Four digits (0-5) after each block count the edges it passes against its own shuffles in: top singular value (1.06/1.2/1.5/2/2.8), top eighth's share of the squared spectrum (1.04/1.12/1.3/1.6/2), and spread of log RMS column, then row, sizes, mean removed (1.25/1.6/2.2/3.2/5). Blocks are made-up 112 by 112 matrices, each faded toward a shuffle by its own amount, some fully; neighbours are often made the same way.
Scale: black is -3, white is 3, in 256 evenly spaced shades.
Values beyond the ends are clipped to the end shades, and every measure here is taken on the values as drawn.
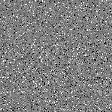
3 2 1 1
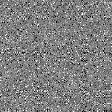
4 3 2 2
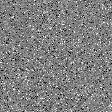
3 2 1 1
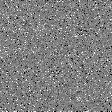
3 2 0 1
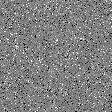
0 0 0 0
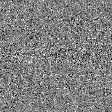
1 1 0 3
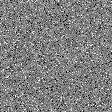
0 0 0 0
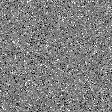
0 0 0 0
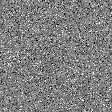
0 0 0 0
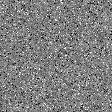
0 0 0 0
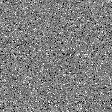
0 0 0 1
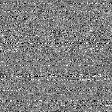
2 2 0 4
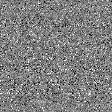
1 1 0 3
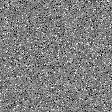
0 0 0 1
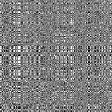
5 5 4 4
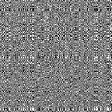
5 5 4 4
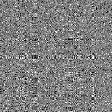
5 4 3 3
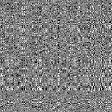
5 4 3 3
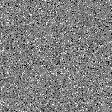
3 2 0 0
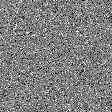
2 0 0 0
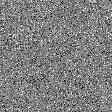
2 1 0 0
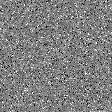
2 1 0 0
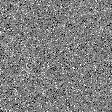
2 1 0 0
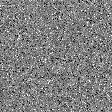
2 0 0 0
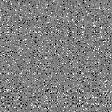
4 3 2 2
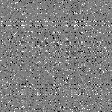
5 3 2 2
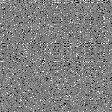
4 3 1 2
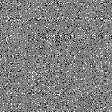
4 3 2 2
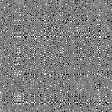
5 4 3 3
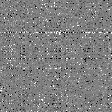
4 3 1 2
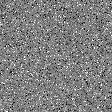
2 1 0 0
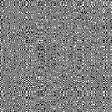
5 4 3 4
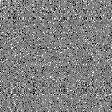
4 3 2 2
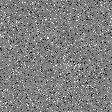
0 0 0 0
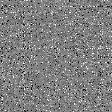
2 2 2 2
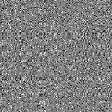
5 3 2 2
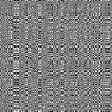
5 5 4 4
